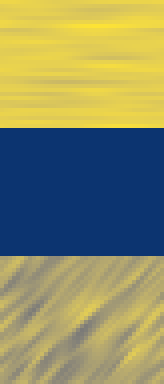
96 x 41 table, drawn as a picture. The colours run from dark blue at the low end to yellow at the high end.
It is made of 3 by 1 panels. Panel 1,1: very high, streaked across, faint in contrast. Panel 2,1: very low, flat. Panel 3,1: high, slanting up to the right.
